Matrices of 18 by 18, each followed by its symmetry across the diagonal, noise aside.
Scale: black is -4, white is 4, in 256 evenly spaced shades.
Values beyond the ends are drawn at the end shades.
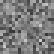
symmetric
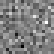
antisymmetric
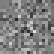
antisymmetric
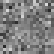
antisymmetric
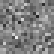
antisymmetric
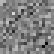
symmetric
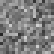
symmetric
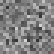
symmetric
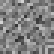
symmetric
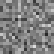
antisymmetric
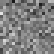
antisymmetric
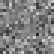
antisymmetric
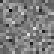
symmetric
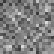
symmetric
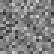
antisymmetric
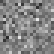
symmetric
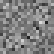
symmetric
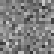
antisymmetric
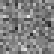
antisymmetric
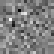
antisymmetric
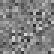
antisymmetric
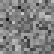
symmetric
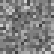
symmetric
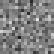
antisymmetric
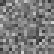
symmetric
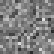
symmetric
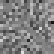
antisymmetric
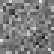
symmetric
